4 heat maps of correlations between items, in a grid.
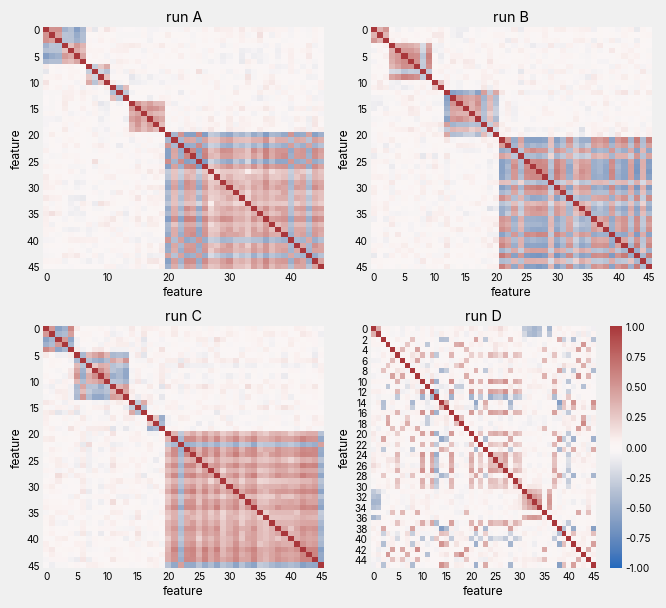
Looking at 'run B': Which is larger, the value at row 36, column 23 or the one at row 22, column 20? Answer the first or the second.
the second
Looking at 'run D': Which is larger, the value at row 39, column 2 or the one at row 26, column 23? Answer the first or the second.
the second
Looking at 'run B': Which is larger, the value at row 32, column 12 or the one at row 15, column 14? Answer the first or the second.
the second
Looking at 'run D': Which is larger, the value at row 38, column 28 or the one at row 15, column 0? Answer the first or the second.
the first
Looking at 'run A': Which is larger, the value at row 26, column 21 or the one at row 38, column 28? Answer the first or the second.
the first
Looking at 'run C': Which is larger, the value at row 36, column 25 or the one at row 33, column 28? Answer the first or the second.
the second
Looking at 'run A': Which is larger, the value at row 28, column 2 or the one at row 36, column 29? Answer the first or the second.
the second
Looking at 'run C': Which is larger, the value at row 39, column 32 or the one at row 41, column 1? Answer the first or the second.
the first
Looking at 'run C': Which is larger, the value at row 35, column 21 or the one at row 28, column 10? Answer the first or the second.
the first
